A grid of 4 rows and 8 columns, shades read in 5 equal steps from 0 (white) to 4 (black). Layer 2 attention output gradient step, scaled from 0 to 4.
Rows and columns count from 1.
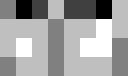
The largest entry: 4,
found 2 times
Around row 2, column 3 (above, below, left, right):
3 1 1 2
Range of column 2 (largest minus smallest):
4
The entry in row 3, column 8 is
2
